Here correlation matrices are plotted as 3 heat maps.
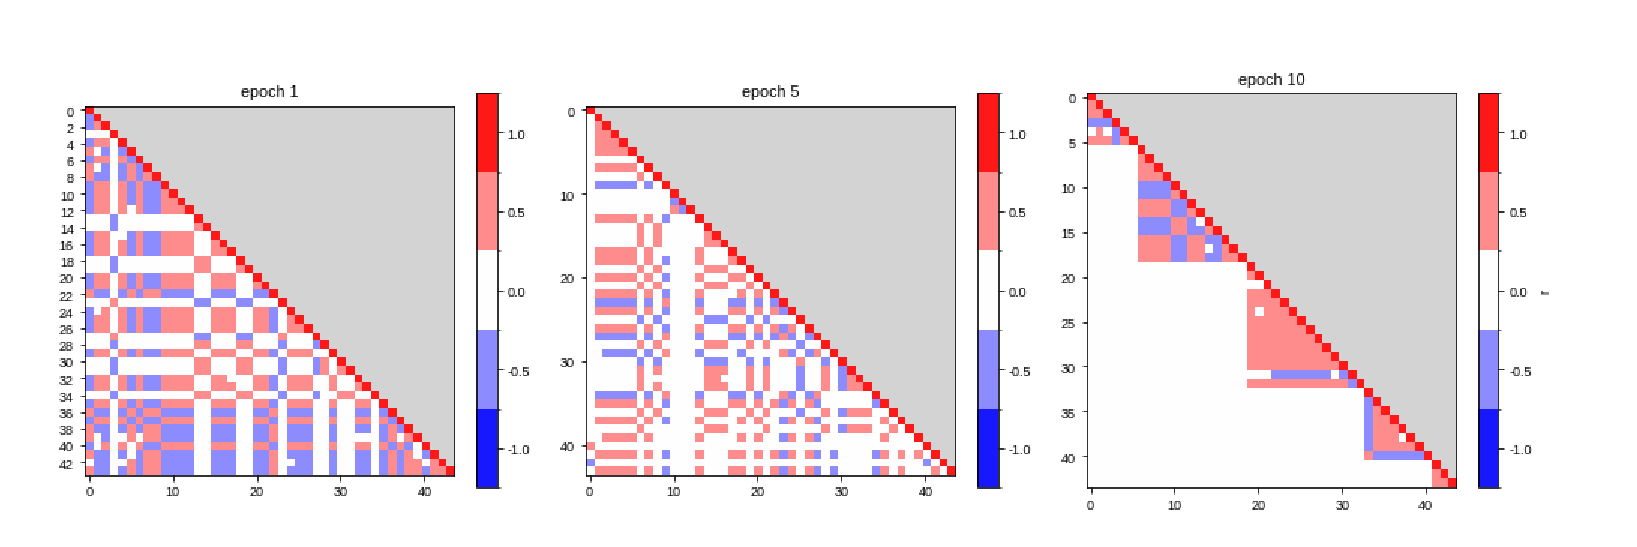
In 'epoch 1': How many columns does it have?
44
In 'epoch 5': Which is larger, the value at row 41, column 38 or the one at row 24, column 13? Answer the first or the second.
the second
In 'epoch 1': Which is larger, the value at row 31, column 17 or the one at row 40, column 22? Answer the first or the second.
the first
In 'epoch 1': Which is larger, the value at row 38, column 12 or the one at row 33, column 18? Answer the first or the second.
the second
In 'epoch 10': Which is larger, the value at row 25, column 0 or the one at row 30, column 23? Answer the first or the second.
the second
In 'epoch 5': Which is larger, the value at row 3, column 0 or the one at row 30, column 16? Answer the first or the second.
the first
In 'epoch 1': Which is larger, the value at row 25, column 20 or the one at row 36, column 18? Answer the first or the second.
the first
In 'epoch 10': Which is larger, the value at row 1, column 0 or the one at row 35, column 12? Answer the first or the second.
the first
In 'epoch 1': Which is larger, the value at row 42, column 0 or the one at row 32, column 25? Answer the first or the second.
the second
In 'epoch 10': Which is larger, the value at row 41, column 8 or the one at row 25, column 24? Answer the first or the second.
the second
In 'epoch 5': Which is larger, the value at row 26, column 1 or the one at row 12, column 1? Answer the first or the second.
the first
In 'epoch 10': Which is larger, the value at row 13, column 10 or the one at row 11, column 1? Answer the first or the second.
the second
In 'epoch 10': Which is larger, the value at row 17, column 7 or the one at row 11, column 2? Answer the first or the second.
the first
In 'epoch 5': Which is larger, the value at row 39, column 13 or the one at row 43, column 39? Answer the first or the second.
the first
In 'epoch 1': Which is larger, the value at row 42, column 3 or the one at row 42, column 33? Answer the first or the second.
the first
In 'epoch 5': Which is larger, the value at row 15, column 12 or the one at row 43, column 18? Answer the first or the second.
the second
